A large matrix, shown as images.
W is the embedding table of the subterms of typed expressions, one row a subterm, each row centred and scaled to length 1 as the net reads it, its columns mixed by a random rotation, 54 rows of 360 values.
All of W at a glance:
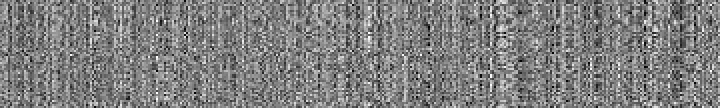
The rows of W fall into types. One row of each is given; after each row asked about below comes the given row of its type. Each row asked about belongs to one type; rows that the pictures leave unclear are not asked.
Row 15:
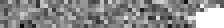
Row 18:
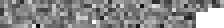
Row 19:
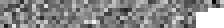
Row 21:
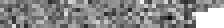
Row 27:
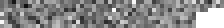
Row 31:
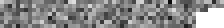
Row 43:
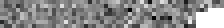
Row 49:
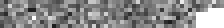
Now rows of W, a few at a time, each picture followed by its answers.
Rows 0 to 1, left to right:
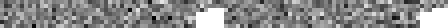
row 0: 43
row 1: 21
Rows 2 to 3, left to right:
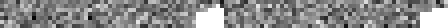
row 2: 15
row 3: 18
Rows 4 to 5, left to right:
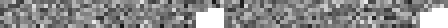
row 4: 18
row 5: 15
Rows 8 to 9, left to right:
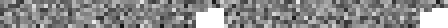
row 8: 18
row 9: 31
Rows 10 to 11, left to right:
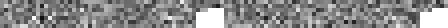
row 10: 19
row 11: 19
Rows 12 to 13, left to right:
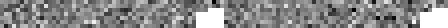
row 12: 19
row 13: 43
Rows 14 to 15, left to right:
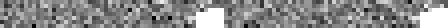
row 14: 43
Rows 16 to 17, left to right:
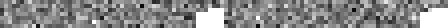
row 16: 18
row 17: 43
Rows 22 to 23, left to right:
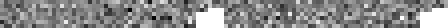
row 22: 43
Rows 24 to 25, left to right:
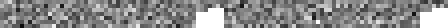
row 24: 31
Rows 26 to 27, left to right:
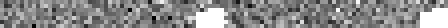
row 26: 43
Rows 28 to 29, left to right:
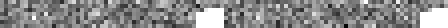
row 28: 49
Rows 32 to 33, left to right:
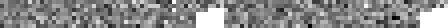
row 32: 18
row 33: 21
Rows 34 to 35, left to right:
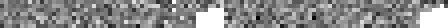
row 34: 18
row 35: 15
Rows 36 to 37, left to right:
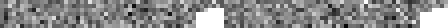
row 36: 49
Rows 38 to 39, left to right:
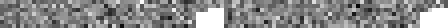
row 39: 49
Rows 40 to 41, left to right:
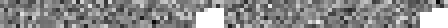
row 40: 27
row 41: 19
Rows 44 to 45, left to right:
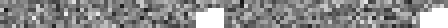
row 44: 21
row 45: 15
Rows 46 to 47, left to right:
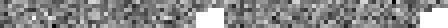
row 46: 49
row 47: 31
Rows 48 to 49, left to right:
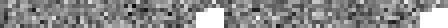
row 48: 49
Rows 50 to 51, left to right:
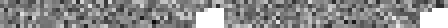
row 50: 27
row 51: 19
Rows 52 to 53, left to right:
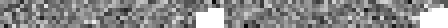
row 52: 19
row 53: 15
